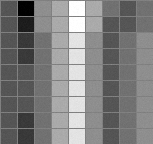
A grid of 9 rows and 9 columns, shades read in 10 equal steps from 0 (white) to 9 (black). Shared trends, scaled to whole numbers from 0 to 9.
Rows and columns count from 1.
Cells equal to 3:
11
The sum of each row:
41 41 41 41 40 40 40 41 41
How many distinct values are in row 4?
6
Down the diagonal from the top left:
6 8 5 3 1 4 6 5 4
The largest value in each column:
6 9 5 3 1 4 6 6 5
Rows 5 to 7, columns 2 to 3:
6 5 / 6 5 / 6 5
